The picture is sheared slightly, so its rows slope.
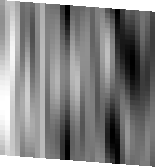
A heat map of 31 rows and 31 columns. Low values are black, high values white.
Values rise toward the left. Streaks run downward. On average the colour sits 50% of the way up the scale.
